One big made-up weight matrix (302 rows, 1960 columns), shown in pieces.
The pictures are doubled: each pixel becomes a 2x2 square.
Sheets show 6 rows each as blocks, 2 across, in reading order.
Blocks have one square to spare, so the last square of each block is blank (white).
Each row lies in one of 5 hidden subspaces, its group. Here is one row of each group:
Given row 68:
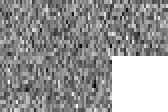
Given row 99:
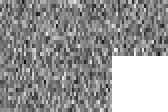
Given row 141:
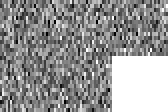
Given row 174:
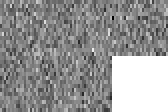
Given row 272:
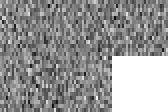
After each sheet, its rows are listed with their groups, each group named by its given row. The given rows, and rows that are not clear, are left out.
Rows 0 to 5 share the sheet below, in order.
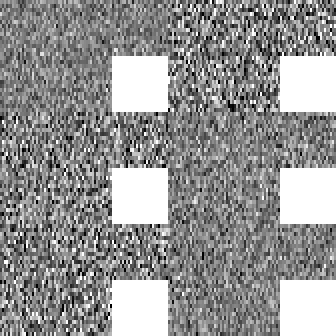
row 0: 99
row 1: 174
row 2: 272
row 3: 68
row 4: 141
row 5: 272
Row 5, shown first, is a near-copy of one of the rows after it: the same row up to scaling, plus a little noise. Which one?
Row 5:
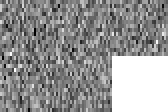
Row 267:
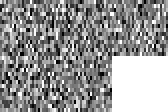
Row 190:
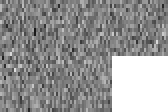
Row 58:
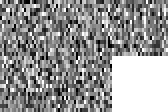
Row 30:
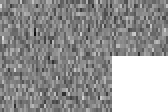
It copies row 190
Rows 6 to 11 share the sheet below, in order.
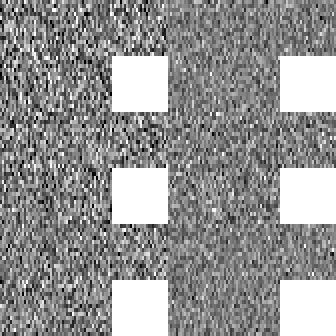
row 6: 272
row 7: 174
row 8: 174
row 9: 174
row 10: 99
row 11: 174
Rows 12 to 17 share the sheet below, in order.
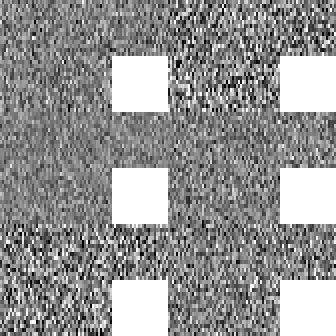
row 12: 272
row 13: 141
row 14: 99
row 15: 141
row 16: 68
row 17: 141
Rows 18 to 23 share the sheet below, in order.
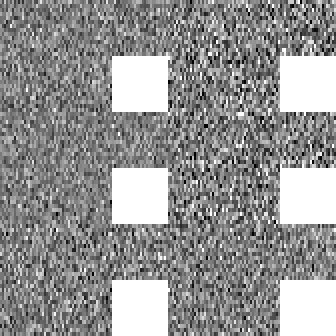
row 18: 68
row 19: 99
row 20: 272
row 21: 99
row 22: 141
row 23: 141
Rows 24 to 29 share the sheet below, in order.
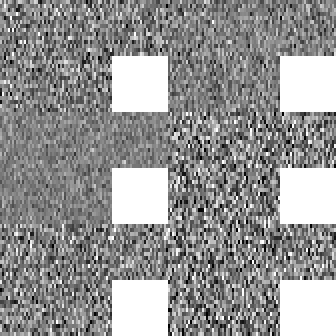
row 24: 141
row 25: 174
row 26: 141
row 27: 68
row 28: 272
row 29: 272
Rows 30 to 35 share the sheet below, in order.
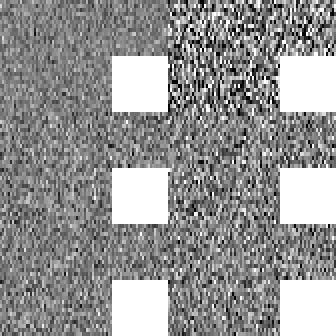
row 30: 272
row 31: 141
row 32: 68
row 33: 99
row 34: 99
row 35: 68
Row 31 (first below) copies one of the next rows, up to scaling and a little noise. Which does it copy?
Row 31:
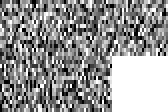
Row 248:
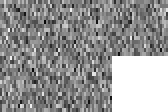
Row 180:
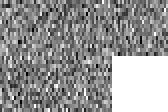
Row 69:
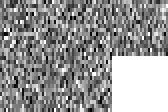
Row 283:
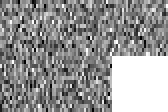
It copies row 283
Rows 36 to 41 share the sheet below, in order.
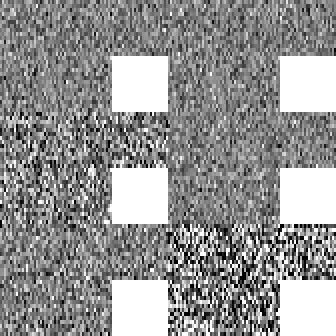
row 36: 174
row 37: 174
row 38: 174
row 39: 68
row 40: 99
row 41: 68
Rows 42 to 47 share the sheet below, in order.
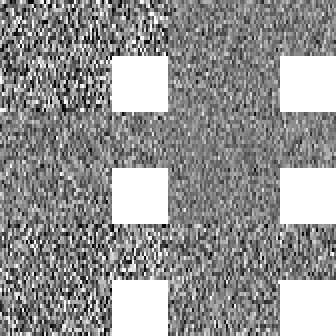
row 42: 174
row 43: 272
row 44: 99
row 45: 141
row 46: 141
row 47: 174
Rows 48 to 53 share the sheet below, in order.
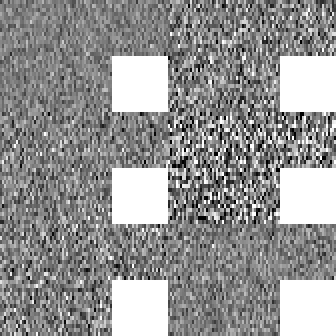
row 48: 99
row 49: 99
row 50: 174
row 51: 272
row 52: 68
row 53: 174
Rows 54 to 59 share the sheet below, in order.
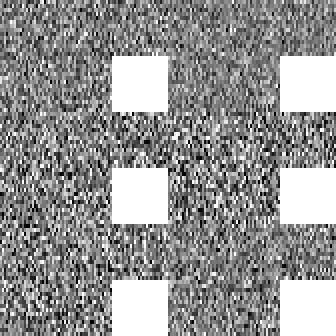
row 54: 174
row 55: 68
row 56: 99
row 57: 68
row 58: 272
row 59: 68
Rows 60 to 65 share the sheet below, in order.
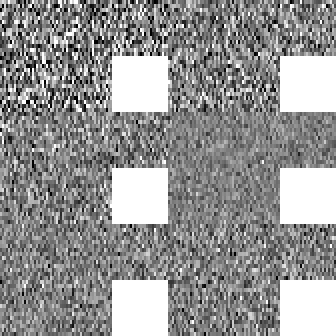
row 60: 99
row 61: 99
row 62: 272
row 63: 272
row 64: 99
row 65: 68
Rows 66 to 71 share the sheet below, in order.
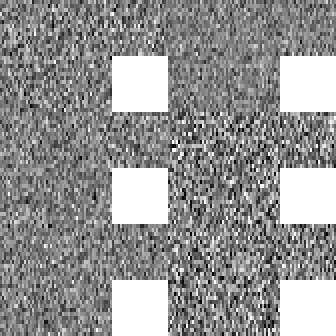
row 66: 272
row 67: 68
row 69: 141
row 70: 174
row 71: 68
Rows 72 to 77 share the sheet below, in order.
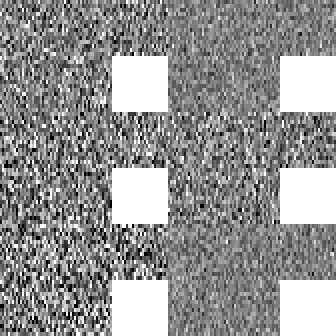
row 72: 68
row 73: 272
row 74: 272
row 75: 141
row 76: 99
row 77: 174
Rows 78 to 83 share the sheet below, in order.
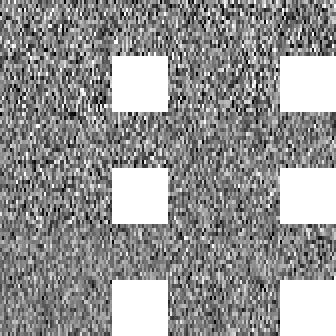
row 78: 68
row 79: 141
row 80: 99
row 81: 272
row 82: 174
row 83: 174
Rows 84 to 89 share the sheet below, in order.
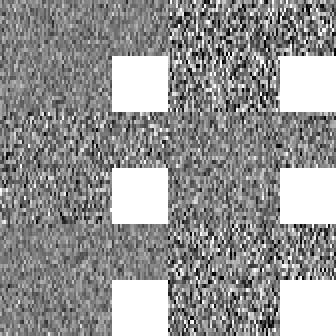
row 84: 272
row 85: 174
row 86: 174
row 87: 68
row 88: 174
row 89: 68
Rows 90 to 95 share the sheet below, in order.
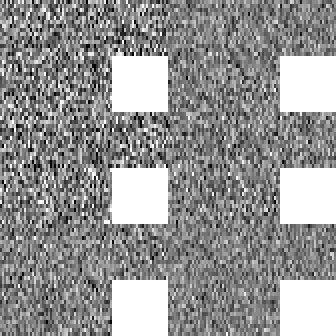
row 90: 68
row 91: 99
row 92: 174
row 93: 99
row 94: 174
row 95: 174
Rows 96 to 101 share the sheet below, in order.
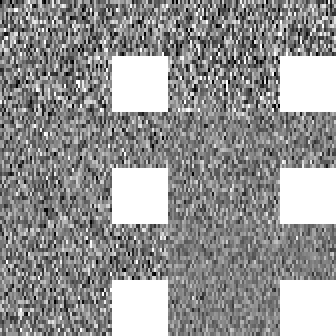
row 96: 141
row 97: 68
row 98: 174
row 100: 141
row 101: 174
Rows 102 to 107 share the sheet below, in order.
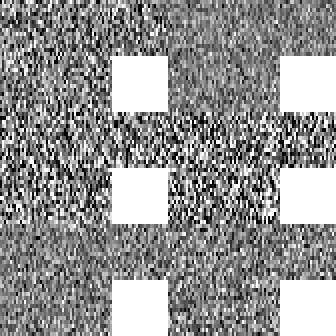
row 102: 174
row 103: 99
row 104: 272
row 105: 68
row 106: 99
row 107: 141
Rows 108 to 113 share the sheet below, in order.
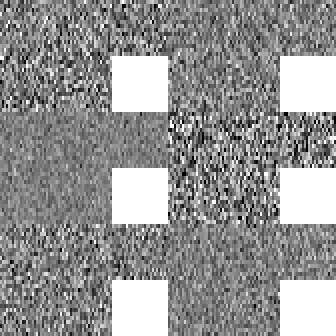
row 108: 99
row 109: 99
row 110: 68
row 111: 272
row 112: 68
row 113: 141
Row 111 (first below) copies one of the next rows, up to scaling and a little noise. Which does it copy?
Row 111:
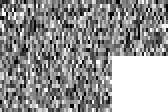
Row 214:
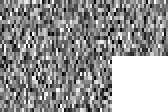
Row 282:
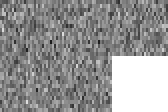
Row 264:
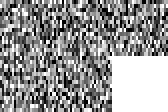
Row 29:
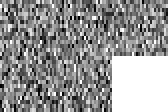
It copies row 282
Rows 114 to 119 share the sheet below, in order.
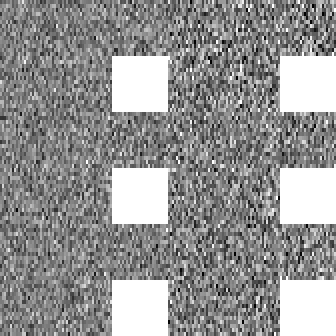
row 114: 99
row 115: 99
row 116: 141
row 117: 68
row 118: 141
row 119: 141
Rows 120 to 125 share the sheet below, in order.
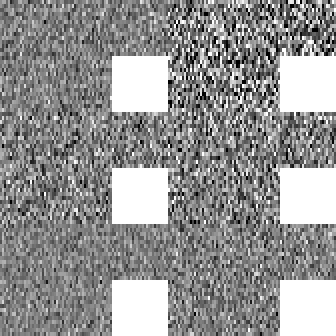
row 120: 174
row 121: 99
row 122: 99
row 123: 68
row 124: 272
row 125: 141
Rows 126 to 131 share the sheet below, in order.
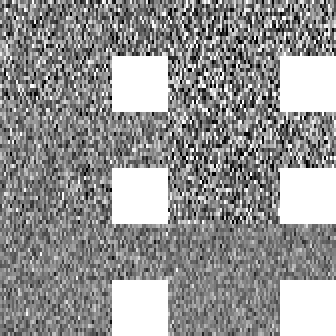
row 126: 141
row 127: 272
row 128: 141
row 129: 272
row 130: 68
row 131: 141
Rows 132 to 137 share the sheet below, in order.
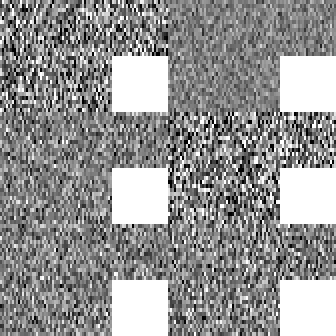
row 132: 174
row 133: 272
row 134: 68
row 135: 68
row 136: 99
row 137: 141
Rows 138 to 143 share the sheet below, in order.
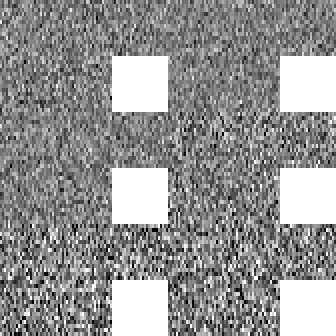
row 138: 141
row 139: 99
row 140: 99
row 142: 68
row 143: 99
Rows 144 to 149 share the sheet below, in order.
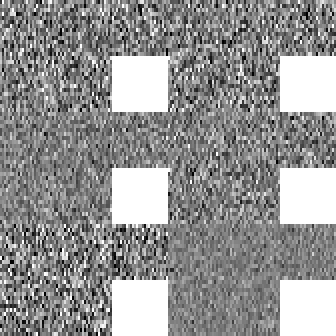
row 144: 174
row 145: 99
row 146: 174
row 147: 99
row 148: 68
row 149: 68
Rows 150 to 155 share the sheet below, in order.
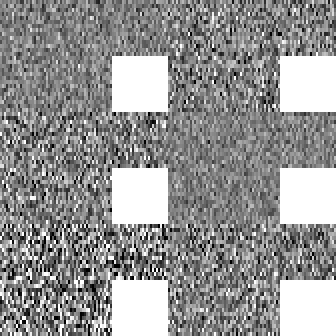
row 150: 68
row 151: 68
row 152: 141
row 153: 68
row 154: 68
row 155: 141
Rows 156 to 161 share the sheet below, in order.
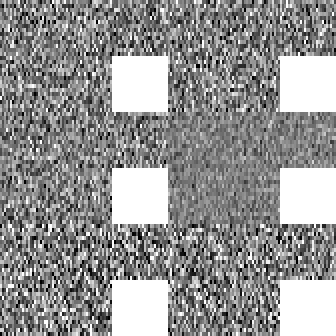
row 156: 141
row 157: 174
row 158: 68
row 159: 174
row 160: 174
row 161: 272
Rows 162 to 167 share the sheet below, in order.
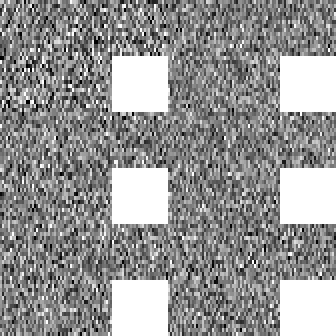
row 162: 99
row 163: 141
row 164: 99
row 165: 99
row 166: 174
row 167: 272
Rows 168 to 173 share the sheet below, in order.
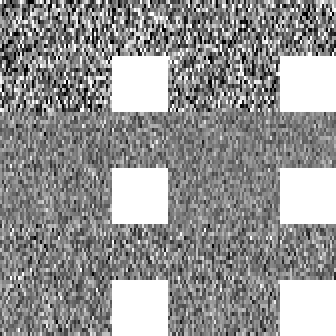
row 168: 174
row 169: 99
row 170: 174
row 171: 272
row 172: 174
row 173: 174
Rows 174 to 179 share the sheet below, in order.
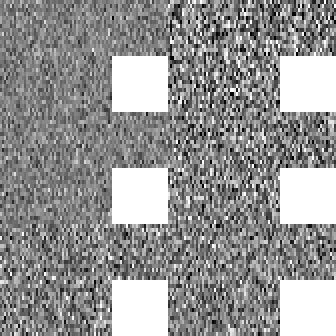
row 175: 272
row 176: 272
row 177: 141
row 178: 68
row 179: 174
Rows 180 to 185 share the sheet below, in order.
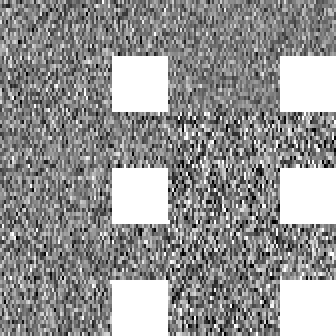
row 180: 141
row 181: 141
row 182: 68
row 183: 174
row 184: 174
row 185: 272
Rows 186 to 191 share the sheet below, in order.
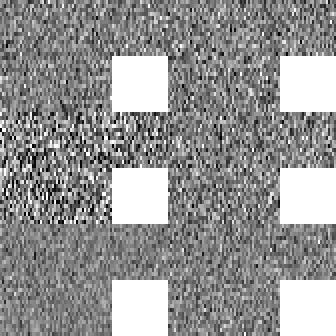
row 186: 174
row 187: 68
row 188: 272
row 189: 272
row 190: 272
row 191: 272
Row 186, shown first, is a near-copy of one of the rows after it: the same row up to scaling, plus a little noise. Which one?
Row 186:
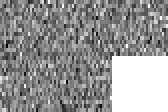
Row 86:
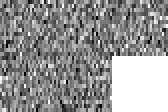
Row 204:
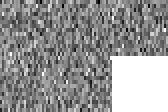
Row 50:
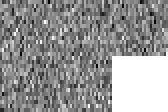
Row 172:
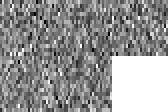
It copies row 86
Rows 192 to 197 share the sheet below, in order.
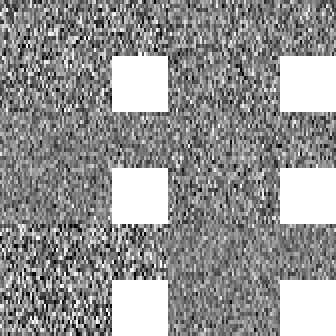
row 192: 272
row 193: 99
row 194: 68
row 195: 68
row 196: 99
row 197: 99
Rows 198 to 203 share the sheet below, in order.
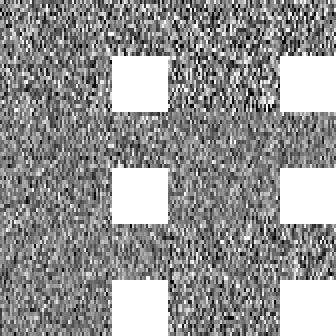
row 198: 68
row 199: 68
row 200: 68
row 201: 68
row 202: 141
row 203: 272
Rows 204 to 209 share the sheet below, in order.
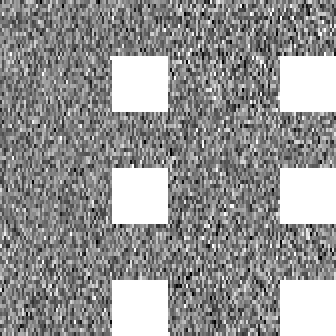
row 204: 174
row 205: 174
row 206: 68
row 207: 272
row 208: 141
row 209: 174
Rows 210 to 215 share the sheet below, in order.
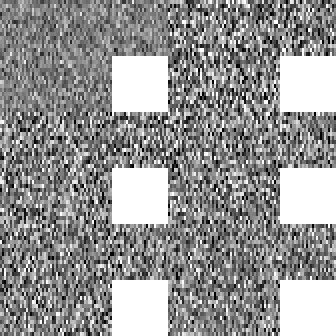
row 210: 99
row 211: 99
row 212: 68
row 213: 141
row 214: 272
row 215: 68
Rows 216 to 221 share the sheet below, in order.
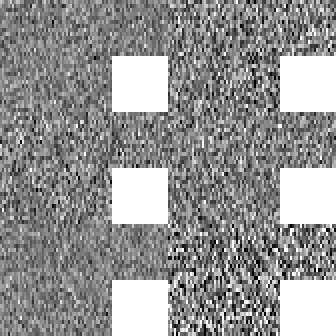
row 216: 141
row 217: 141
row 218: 68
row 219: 272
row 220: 99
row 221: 99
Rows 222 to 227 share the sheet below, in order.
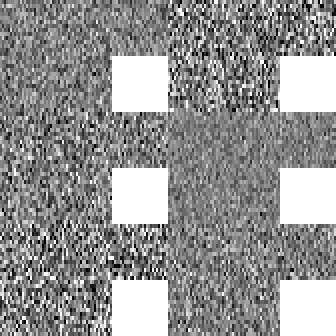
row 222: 141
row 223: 174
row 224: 68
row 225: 174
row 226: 68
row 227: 141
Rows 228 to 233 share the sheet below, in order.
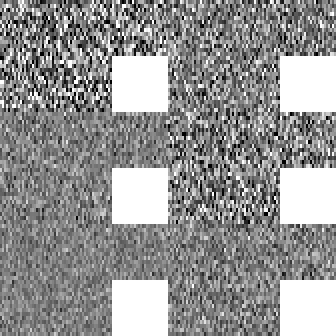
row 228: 99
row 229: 141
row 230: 68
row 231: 99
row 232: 141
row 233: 99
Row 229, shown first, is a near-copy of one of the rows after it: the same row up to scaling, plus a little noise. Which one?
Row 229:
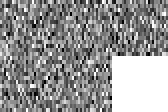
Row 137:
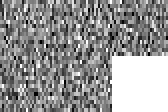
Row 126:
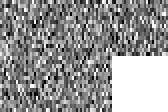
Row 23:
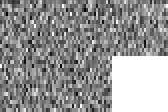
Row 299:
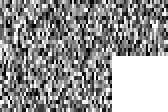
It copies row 126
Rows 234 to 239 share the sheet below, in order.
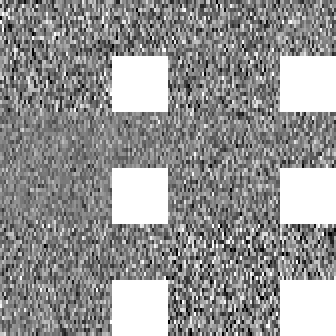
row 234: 272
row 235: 141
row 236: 68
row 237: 99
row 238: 174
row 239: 141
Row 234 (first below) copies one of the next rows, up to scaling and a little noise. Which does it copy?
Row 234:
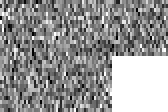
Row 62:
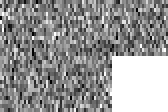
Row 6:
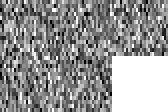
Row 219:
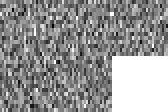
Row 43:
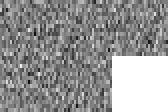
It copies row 62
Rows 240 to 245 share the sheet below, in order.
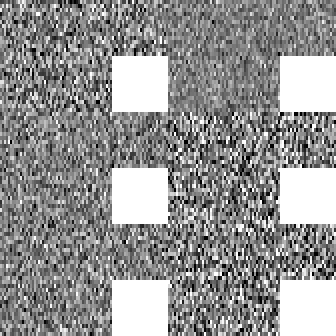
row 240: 99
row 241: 174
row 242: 141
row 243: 68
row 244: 174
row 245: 99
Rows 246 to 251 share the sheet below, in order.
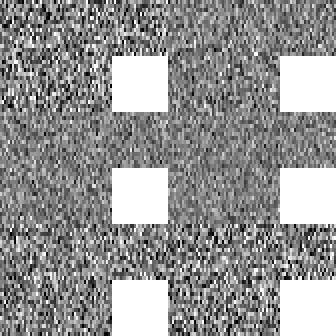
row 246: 68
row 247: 99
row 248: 141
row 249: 174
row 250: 174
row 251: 68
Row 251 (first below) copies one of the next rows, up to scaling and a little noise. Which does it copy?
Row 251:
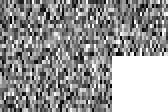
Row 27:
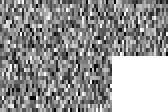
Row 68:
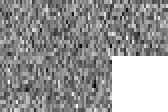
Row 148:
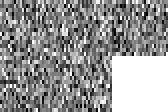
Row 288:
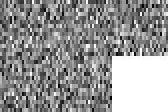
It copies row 288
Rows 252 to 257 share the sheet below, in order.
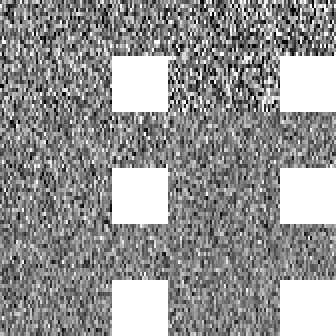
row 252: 272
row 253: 68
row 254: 174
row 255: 272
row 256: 174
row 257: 68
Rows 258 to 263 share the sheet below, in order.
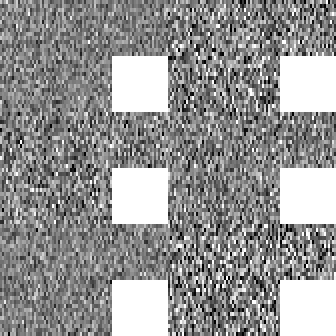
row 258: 272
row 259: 68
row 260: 68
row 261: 272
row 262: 174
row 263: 174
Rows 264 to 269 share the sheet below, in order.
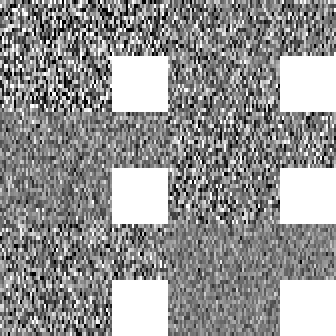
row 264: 272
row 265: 68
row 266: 68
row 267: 272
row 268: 99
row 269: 272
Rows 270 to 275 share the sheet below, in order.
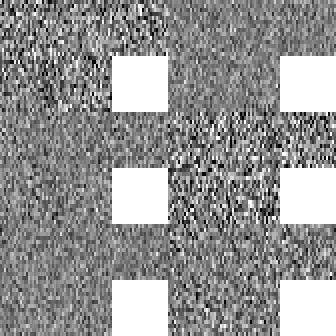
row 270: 174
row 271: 68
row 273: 68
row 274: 272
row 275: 272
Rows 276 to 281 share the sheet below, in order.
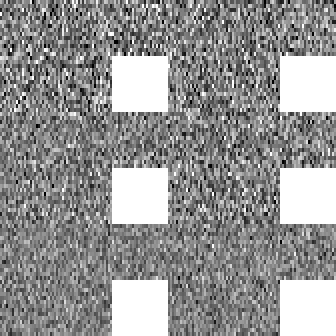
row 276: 68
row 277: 141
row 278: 99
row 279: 99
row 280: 272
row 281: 174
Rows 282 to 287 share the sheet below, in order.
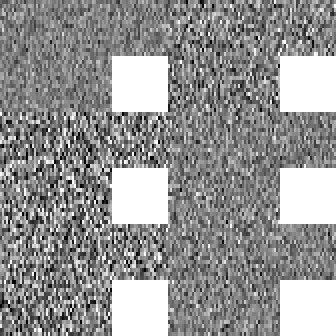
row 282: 272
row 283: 141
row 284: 99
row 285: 272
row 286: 141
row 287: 272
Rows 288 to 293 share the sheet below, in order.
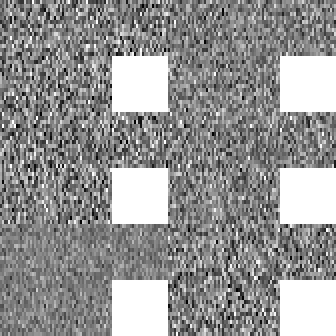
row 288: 68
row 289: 141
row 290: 174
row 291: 174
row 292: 99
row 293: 99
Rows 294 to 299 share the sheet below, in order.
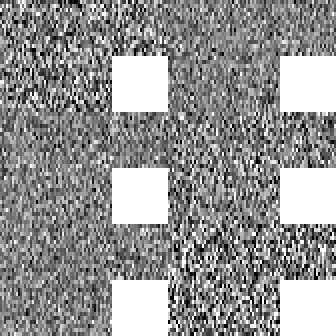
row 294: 99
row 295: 68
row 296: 272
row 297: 141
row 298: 68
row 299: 141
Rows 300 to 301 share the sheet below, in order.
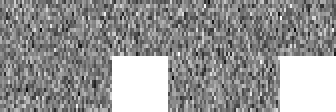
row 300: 68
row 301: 174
